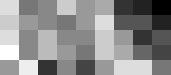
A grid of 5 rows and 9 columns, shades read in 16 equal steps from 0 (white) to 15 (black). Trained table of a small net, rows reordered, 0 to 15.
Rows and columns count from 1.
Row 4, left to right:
0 7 4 6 8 3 5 9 11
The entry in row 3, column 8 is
12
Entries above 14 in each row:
1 0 0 0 0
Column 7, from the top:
12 10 6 5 2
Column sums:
13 29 34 31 38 19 35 46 57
